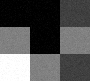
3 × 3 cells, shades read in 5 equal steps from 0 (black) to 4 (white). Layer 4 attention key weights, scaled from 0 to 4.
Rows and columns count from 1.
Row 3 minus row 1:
4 2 0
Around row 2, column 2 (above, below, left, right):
0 2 2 2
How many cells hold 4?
1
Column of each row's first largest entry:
3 1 1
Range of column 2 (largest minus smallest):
2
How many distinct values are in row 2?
2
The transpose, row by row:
0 2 4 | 0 0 2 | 1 2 1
